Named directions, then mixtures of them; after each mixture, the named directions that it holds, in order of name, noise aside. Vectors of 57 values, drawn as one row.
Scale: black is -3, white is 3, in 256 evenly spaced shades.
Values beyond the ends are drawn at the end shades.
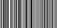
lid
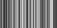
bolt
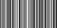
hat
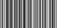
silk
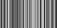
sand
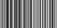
lid, silk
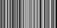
hat, sand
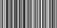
silk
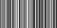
hat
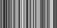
bolt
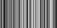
bolt, sand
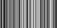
bolt, sand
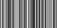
hat, sand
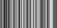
bolt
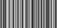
silk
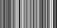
bolt, hat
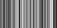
bolt, hat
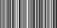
hat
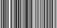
hat, lid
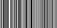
lid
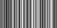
bolt, silk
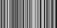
sand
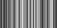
bolt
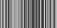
sand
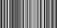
sand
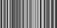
sand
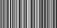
hat, lid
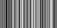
bolt, silk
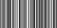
hat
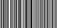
lid
